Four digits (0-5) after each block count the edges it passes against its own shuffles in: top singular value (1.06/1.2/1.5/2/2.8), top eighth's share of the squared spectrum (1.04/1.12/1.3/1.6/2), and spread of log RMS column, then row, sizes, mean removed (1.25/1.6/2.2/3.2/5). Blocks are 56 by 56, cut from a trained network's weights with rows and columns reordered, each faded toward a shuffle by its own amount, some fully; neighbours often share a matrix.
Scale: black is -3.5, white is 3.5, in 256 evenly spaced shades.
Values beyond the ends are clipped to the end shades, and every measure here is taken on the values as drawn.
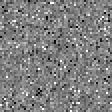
0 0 0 0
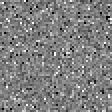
0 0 0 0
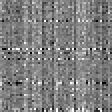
4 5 1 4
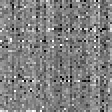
3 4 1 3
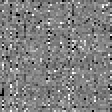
2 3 2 0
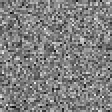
0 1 0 0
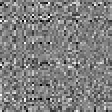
4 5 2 3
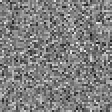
1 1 0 0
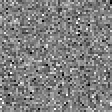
1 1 0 0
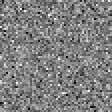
0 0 0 0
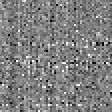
2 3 0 2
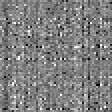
3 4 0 3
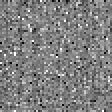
2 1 0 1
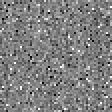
0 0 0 0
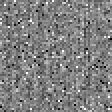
2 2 0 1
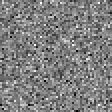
0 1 0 0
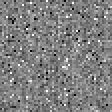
1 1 0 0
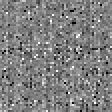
2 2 0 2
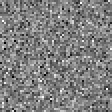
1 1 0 0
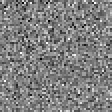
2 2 0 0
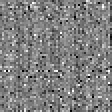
3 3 0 2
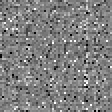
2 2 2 0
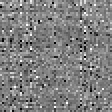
3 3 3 0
